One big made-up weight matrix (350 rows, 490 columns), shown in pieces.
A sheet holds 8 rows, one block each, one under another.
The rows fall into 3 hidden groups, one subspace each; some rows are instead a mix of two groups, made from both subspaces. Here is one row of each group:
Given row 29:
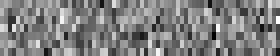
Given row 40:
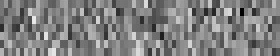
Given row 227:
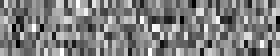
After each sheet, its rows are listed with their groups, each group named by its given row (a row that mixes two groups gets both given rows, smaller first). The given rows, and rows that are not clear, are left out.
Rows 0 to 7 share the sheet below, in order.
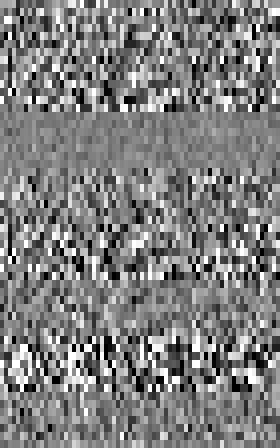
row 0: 227
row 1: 29
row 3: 40
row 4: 29
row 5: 29
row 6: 40
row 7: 227
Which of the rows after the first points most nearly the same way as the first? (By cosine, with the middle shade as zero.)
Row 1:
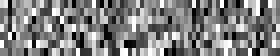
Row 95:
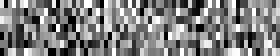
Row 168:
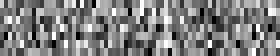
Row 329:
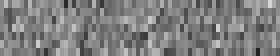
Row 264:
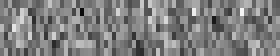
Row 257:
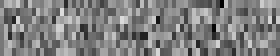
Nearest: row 329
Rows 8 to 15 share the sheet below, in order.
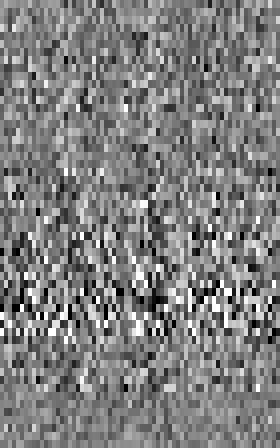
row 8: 29 and 40
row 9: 29
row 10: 29 and 40
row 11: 29
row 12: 40
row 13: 40
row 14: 29
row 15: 227
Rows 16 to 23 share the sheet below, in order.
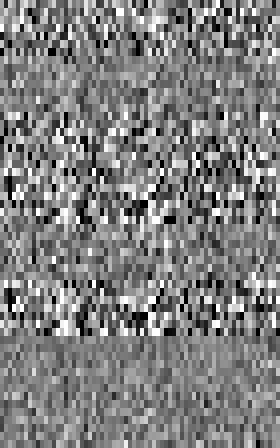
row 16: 40
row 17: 29
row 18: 29
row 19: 29
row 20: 227
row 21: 29
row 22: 29 and 227
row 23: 29
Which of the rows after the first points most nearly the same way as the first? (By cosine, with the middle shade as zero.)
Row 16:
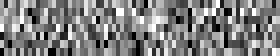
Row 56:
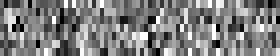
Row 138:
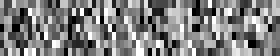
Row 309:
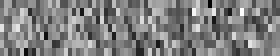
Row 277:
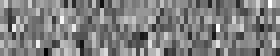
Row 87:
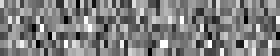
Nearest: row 309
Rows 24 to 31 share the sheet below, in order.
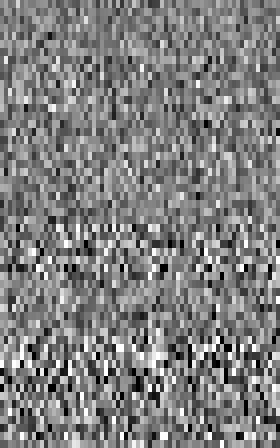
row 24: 227
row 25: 29 and 40
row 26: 29
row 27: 40
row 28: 227
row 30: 40
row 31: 227
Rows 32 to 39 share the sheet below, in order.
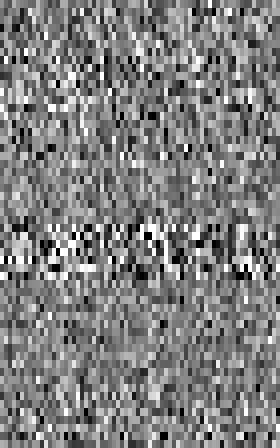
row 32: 40
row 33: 40
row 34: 227
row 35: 40
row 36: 40 and 227
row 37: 227
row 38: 29
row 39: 227
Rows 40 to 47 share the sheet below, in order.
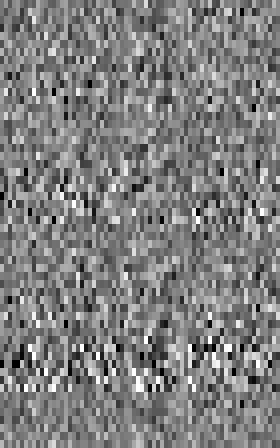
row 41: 227
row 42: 29
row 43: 29
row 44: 29
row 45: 227
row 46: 40
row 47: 40
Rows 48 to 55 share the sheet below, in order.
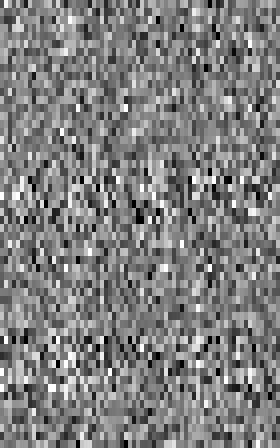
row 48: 29 and 40
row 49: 29
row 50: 29
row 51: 40
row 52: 227
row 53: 40
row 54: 40
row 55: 29
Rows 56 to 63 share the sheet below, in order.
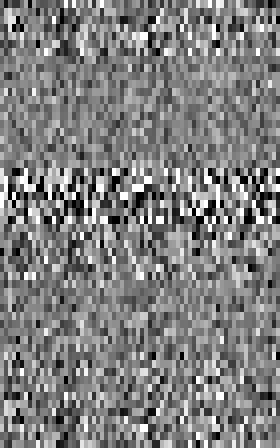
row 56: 29
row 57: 227
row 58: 29 and 227
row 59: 29
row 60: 40
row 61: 29
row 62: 29 and 227
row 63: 29
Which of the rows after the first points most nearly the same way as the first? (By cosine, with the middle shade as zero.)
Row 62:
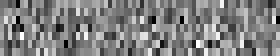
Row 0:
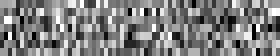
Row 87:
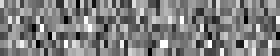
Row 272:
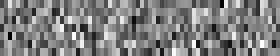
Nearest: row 0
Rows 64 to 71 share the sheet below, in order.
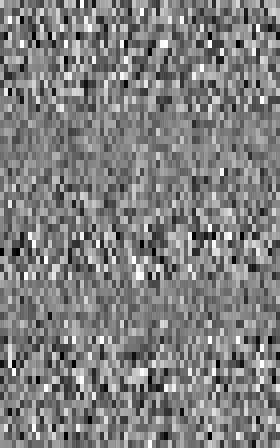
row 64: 227
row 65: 29 and 227
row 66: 29 and 40
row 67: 29
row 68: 40
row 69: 227
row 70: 29
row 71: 227
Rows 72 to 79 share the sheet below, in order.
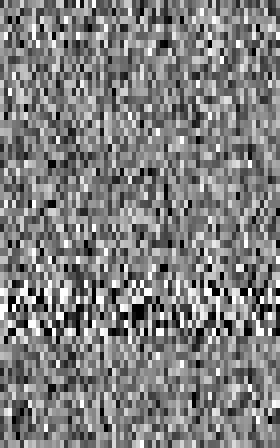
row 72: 227
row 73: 29 and 40
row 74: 40
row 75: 227
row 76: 227
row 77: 29
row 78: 40
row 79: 40 and 227
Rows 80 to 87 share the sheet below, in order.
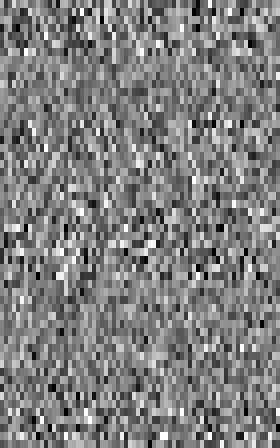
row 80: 40
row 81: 29
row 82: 40
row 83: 29 and 40
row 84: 29
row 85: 29 and 227
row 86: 40
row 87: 227
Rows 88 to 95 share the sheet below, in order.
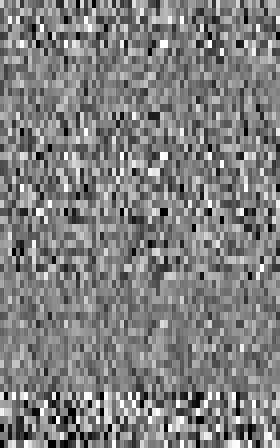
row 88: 227
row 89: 29
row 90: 227
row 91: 227
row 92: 29 and 227
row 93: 227
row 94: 40
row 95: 40
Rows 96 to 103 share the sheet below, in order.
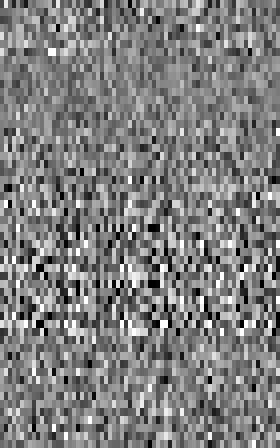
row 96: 40
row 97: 40
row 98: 29 and 227
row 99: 227
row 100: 227
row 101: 227
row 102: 227
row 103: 227
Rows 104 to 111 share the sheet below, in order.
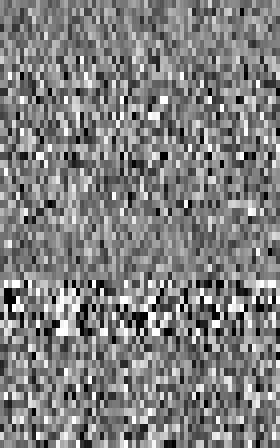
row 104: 40
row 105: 227
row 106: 227
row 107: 40 and 227
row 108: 40 and 227
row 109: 29
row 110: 29
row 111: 29
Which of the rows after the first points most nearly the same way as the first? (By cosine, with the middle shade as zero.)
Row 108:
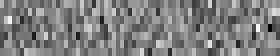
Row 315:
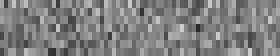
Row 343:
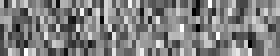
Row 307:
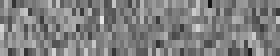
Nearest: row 343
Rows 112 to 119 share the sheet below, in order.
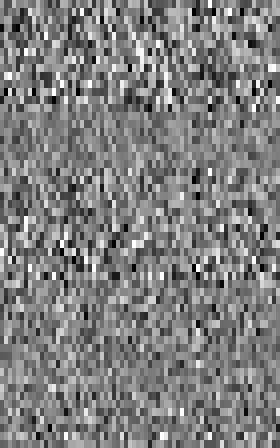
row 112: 40
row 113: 227
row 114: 40
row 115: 40
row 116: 29
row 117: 29
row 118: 40
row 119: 227
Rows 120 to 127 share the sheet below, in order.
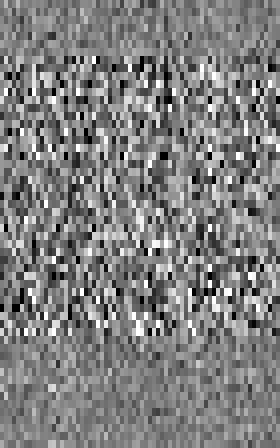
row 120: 227
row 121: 227
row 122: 227
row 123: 40
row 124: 40 and 227
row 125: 40
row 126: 40
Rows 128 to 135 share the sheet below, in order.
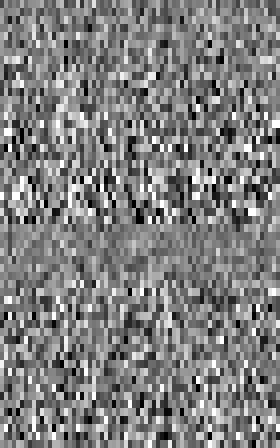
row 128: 227
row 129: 29
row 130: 227
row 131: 40
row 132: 29
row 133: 227
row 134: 29
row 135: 227
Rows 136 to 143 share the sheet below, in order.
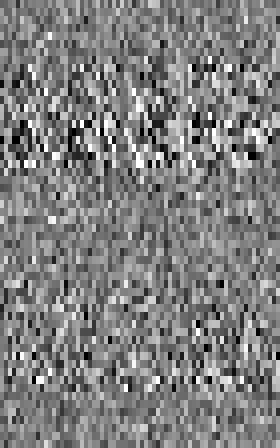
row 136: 227
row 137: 40
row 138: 40
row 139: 40
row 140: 227
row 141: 29
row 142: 29 and 227
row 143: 29
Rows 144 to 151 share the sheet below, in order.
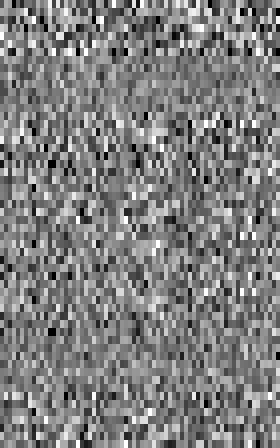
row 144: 29 and 40
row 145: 29 and 227
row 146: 40
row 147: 29
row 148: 29 and 40
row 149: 40
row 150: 29 and 227
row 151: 29
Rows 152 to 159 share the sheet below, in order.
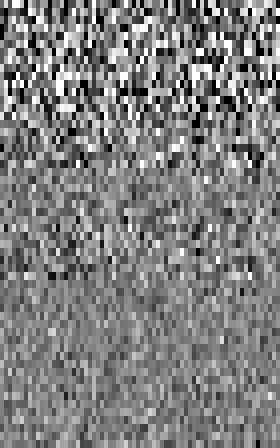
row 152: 29
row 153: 29
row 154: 29 and 40
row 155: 29
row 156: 40
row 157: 40
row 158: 29
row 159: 29
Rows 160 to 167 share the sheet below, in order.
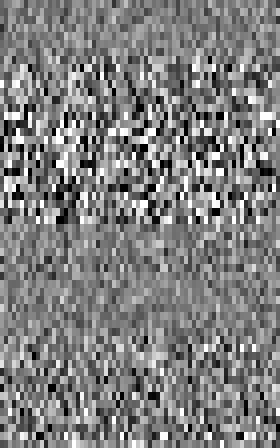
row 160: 29
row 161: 40
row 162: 29
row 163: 29
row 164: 40 and 227
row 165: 29
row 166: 40
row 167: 227
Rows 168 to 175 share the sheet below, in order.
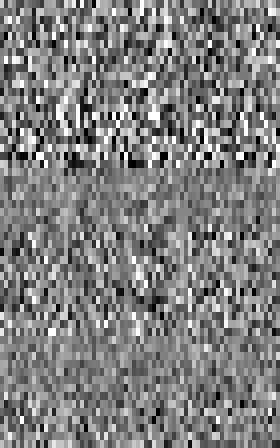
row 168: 227
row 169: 29
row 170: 227
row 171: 29
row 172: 40
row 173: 40
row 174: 29
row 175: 29 and 40
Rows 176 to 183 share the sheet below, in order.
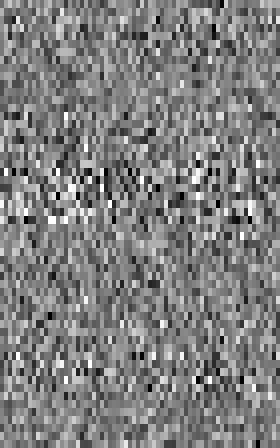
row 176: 29
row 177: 29 and 40
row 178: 29
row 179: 40
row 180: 40
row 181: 227
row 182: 29 and 227
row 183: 29
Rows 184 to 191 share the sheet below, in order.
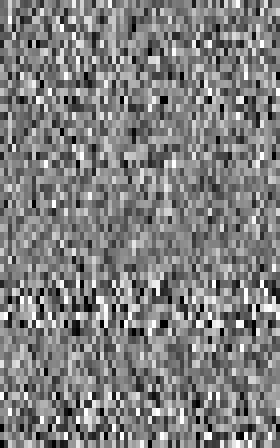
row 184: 29 and 227
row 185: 227
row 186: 29
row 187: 227
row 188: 29
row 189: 227
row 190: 40
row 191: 40 and 227
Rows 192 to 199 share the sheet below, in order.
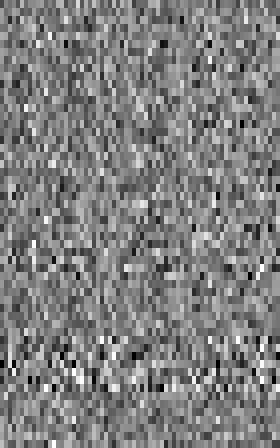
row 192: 227
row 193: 40
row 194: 40
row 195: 29
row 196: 29 and 227
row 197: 40
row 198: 29
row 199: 29 and 40
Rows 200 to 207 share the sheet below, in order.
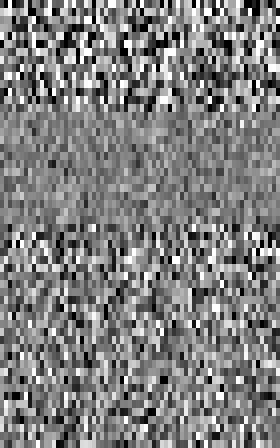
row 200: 29
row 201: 227
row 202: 40
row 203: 29
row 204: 29 and 227
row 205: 29 and 40
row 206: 227
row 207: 29
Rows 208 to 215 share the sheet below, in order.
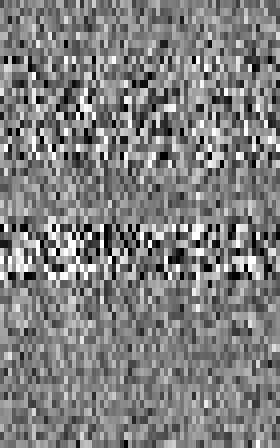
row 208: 227
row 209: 29
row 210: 227
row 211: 40
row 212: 40
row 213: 40
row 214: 227
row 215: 29
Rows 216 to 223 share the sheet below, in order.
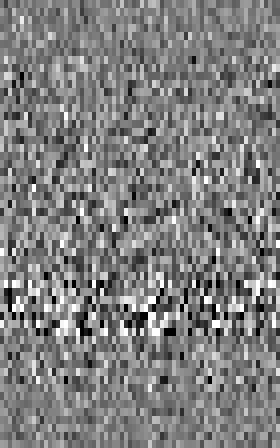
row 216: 227
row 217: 227
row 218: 29
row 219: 29
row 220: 29
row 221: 29
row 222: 227
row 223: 227
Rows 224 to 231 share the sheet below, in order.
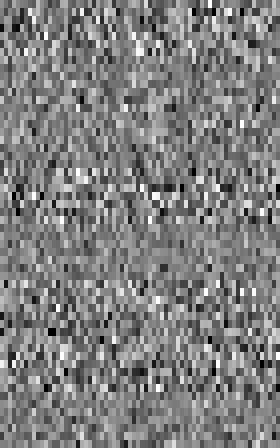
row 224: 40
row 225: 29
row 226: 40
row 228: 227
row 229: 40
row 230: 29
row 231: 29
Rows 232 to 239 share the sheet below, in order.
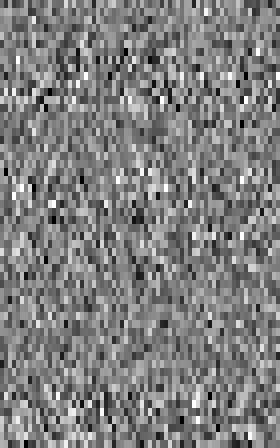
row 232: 29
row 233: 227
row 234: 40
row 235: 40 and 227
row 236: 40
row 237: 227
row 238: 29
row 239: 40
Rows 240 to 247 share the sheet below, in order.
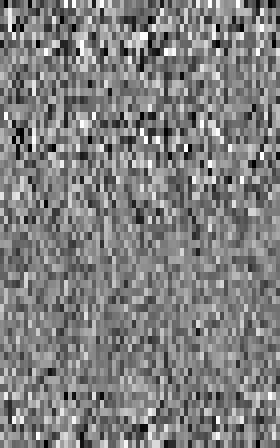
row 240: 29
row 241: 40 and 227
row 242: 227
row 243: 40
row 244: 40
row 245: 29
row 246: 227
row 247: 29
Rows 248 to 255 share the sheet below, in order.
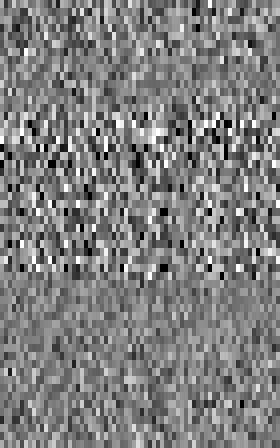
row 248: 40
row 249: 29
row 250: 40
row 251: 227
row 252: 227
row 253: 29 and 227
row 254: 29 and 227
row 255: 40
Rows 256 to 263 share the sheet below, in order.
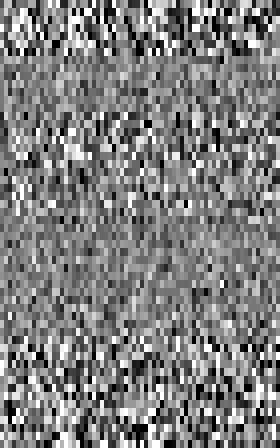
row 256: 40
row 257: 29
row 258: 29 and 40
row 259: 227
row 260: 227
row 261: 29
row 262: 29
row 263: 29
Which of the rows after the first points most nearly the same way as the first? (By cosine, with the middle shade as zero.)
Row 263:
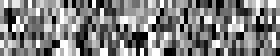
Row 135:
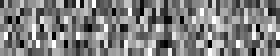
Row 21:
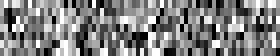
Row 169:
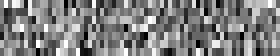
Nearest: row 21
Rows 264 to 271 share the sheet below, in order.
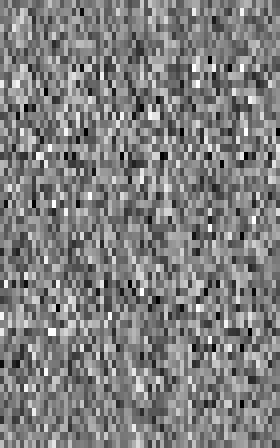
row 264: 40 and 227
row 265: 40
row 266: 227
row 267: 227
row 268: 40
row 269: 40
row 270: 40
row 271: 40
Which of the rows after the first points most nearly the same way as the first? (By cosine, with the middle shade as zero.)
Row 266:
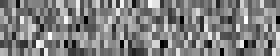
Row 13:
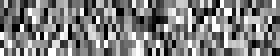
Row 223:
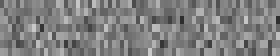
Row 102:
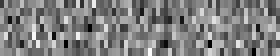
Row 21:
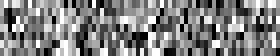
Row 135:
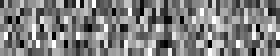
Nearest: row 223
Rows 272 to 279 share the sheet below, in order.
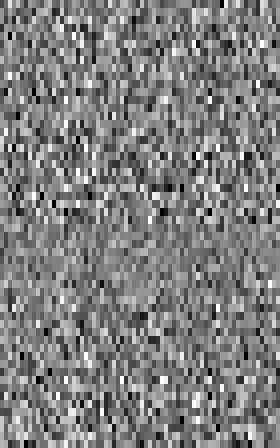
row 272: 29
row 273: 227
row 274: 29 and 227
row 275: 227
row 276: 29
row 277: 29
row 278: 227
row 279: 40
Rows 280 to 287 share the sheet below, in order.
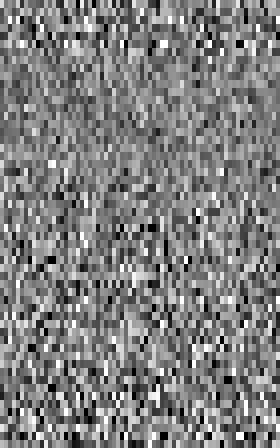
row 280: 227
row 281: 40
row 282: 40
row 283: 29
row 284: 227
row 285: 227
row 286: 29 and 40
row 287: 227
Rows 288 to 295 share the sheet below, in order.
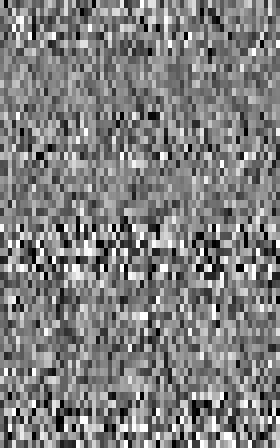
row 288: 227
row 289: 40
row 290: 227
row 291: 29
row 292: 227
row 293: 29
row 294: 227
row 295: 29
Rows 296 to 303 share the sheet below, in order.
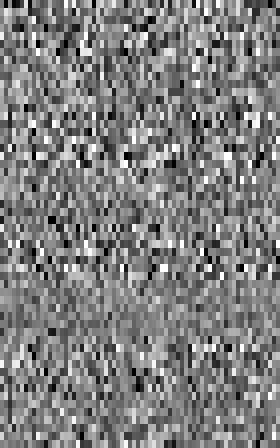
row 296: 29
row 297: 40
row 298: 29
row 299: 40
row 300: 227
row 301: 40
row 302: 40
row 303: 29
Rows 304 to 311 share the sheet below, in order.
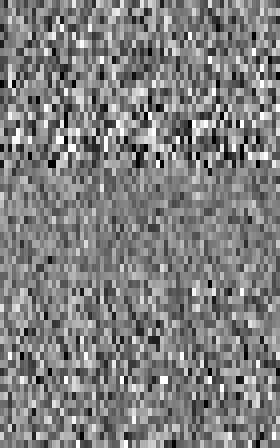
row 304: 29 and 227
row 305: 29
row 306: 29 and 40
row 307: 29 and 40
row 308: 227
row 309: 40
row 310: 227
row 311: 29
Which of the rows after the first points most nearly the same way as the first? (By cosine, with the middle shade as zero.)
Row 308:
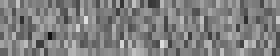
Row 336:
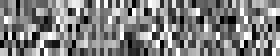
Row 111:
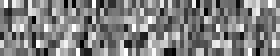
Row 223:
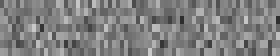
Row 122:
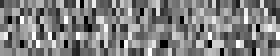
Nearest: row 111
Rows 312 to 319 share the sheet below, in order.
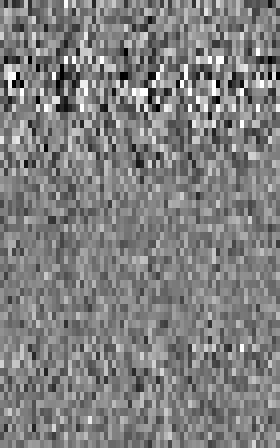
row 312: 29
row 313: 29
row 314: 40
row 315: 40
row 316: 29
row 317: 227
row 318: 40
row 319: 227
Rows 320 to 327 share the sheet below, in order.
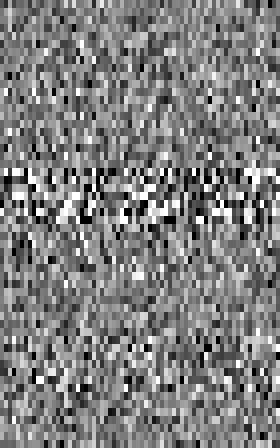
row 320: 29
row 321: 227
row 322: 227
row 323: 29
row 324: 40 and 227
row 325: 29
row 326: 29 and 227
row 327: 29 and 227
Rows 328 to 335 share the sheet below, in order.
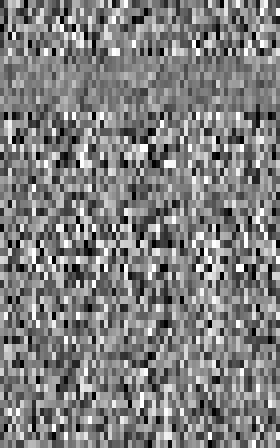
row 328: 29
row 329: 29
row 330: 29
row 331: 29
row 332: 227
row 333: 227
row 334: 29
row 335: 227
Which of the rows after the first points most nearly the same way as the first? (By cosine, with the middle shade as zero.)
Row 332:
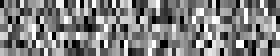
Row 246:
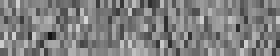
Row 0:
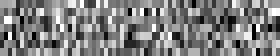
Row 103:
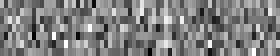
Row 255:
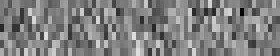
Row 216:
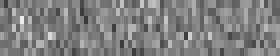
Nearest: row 216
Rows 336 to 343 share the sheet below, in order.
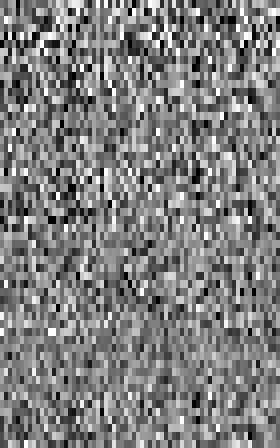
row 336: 227
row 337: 40
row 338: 29
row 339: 40
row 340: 29
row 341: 40
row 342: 227
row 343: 40
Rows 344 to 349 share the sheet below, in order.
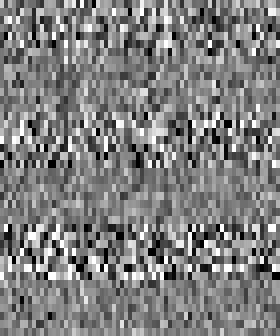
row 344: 227
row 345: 29
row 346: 40
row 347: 29 and 227
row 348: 29 and 40
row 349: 227
